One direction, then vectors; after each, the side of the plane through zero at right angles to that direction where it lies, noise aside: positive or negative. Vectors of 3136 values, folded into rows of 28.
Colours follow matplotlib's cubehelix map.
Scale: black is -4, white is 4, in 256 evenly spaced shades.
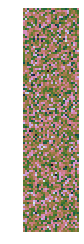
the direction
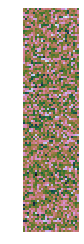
negative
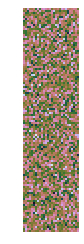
negative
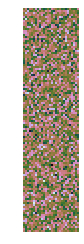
positive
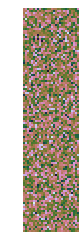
positive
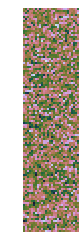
negative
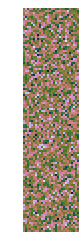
positive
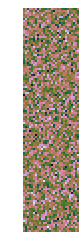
positive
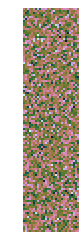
negative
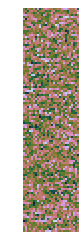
negative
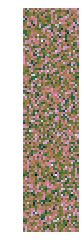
negative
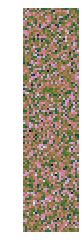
positive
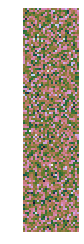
negative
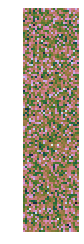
negative
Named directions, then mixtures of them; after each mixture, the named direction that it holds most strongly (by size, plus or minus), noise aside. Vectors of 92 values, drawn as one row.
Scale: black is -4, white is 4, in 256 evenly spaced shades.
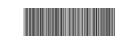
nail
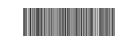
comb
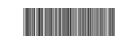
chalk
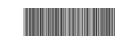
nail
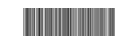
chalk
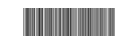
chalk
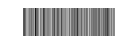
chalk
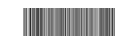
comb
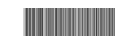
nail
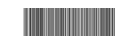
nail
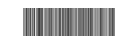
chalk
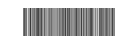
comb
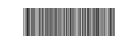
comb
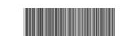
nail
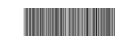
nail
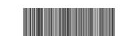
comb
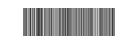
comb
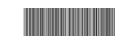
nail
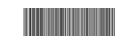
nail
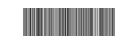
comb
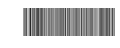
comb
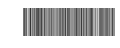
comb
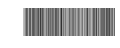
nail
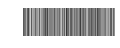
nail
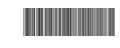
chalk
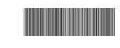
nail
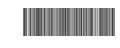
comb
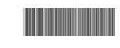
chalk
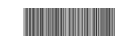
nail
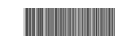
nail
